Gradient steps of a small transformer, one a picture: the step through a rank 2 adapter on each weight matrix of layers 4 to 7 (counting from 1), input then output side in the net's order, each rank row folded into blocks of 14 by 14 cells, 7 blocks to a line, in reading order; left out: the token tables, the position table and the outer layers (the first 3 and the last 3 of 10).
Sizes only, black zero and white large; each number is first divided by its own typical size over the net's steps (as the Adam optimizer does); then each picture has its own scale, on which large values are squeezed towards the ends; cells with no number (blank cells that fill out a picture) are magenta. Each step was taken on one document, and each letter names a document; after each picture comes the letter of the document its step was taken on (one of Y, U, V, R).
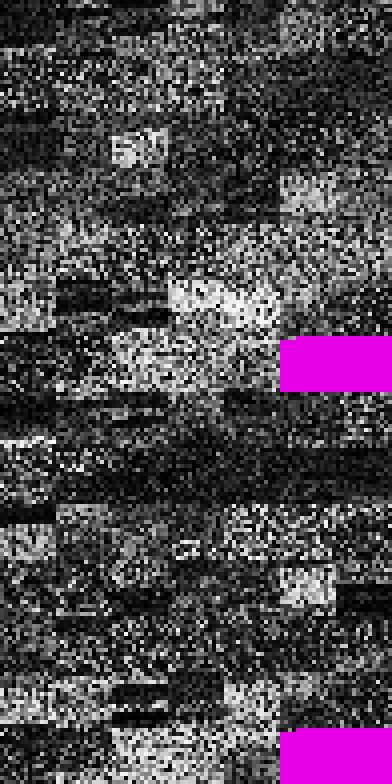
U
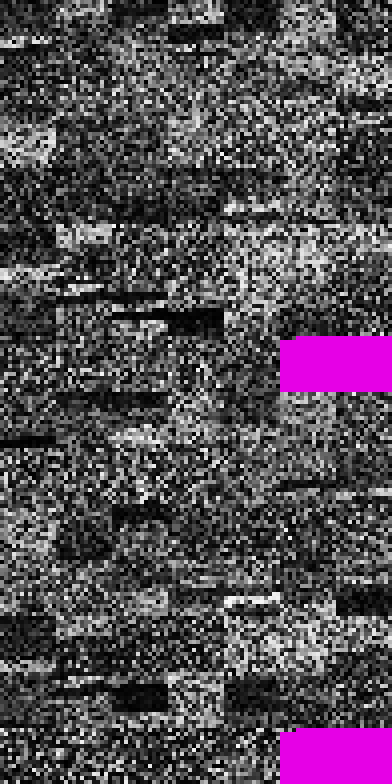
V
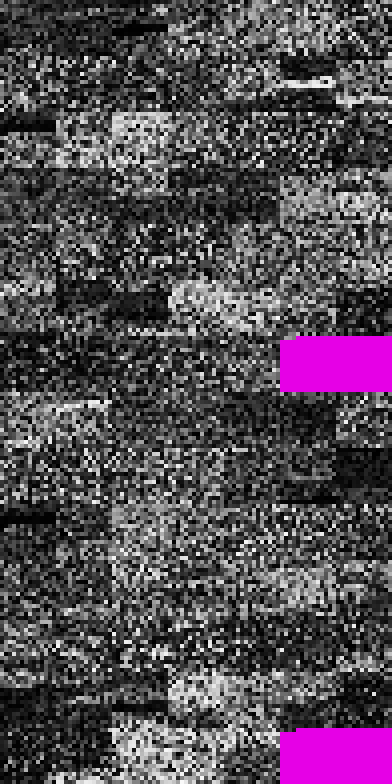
U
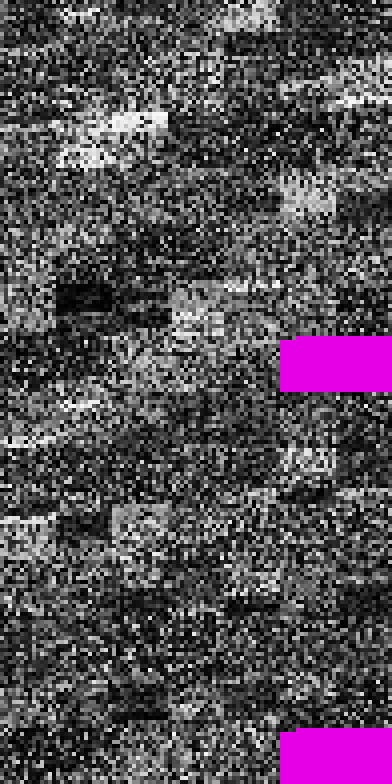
U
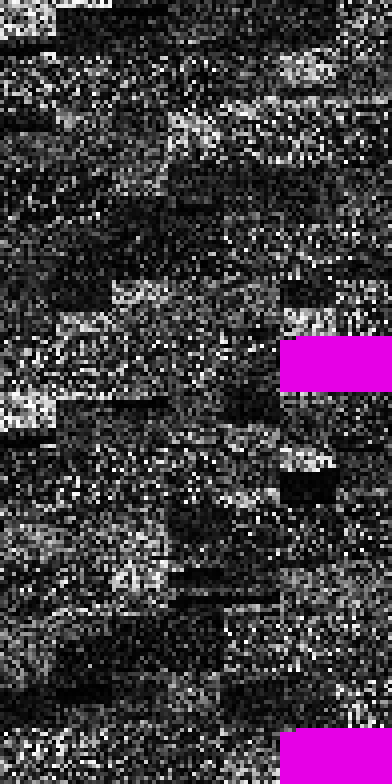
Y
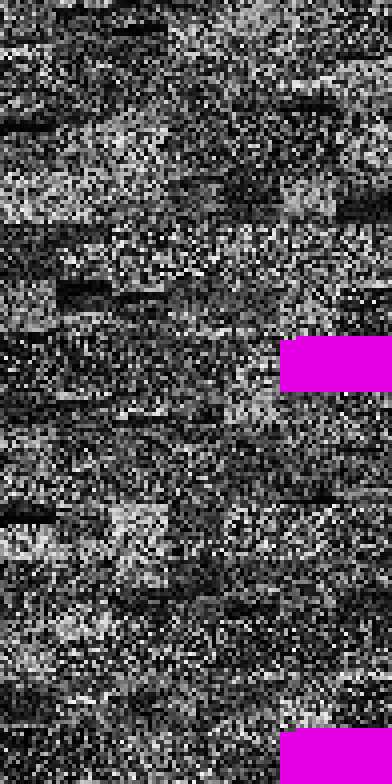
U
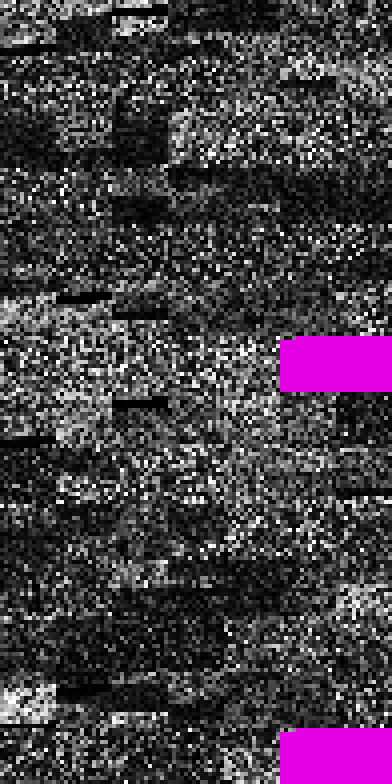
Y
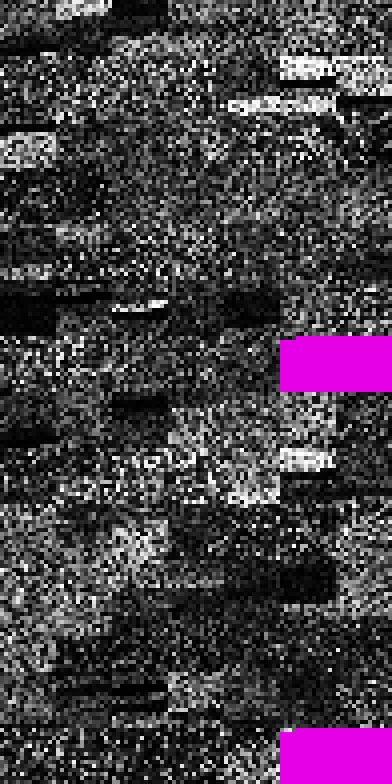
Y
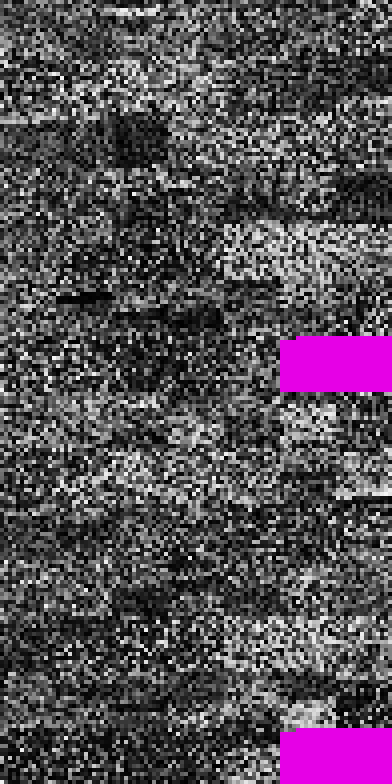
V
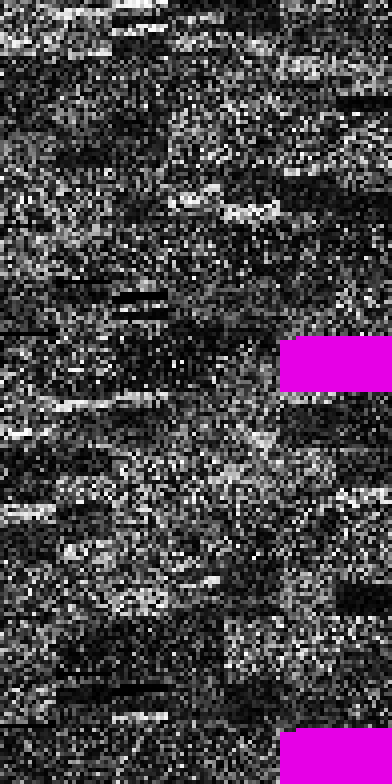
Y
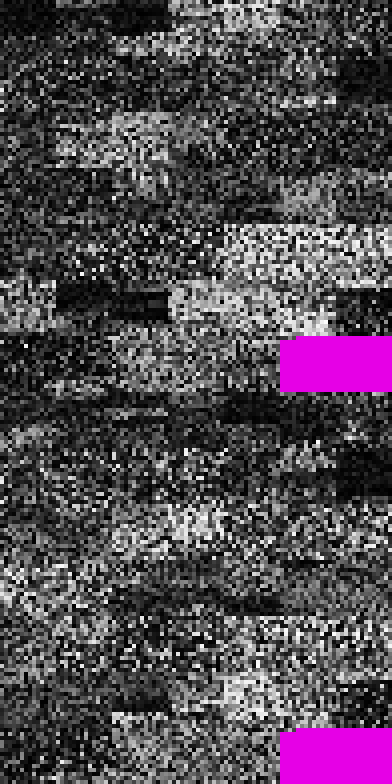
U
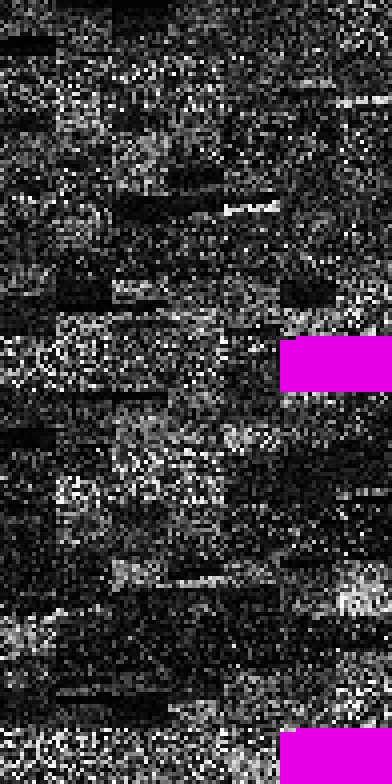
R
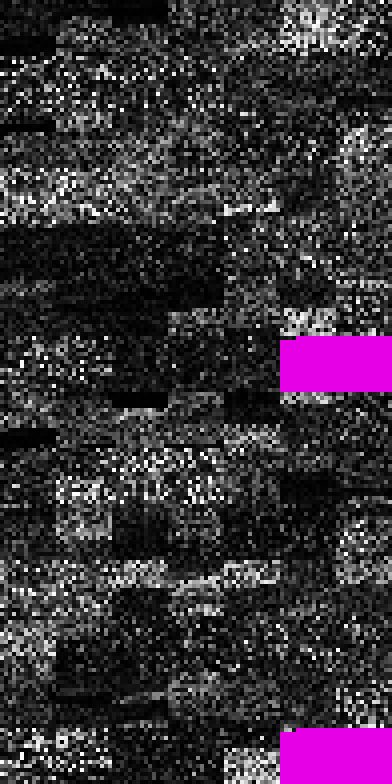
R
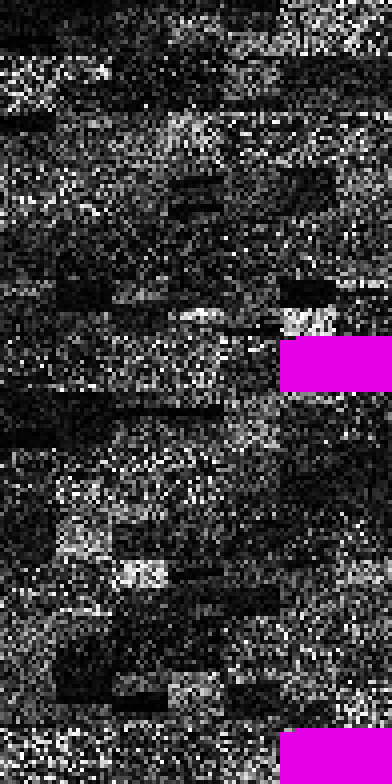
R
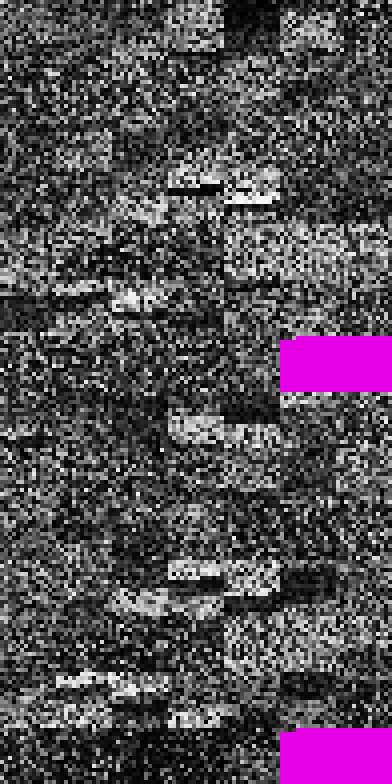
V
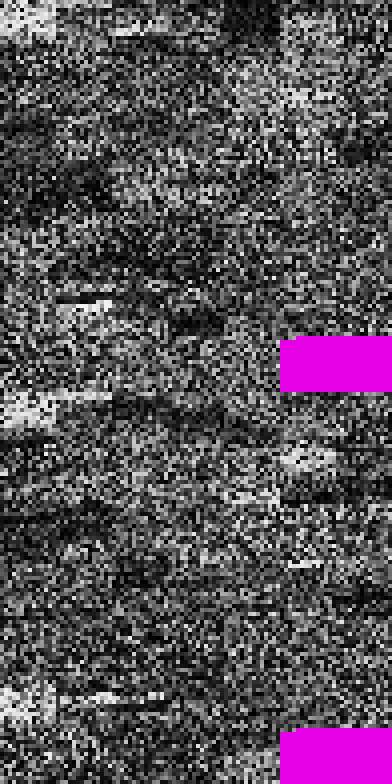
V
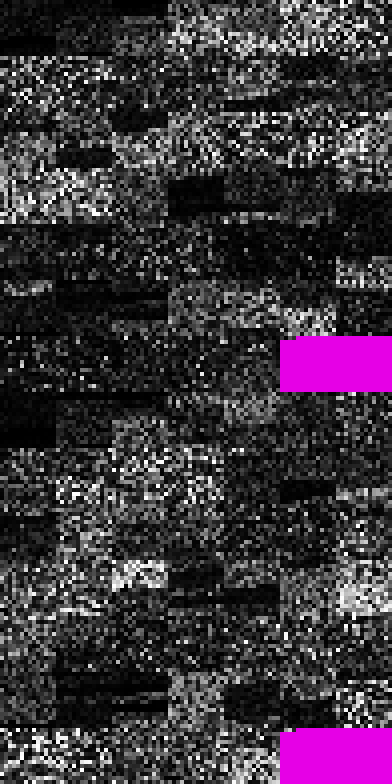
R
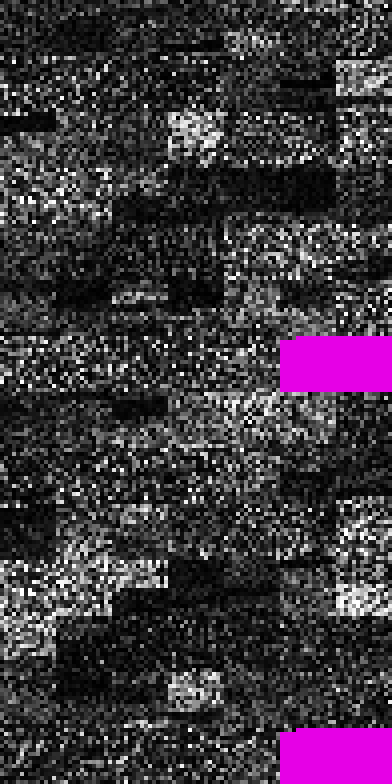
Y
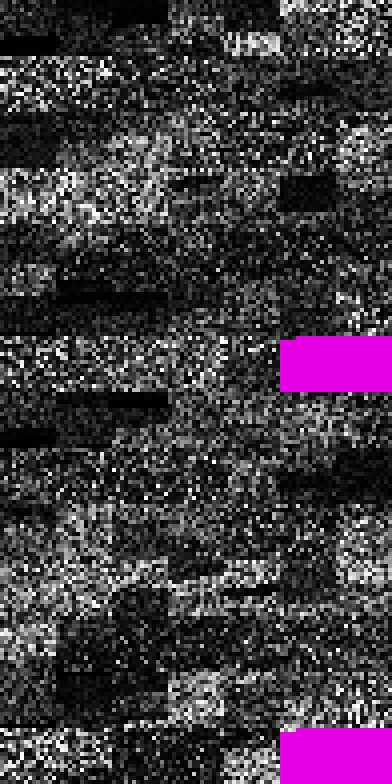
R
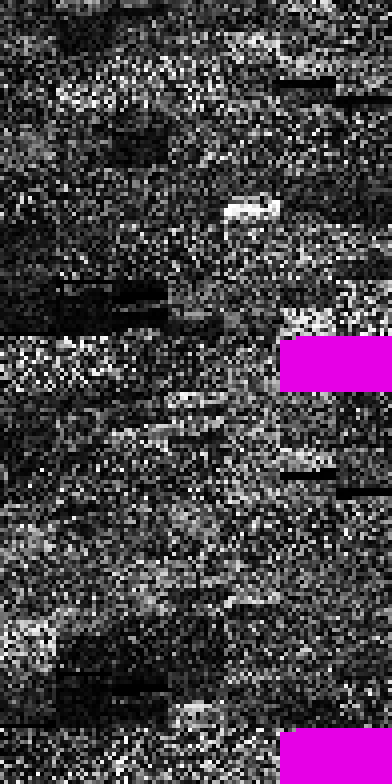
Y
